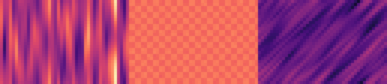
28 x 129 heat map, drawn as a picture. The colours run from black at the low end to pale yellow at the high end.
The table splits into one row of 3 panels. Panel 1,1: middling, streaked downward, strong in contrast. Panel 1,2: high, checkered, faint in contrast. Panel 1,3: low, slanting up to the right.
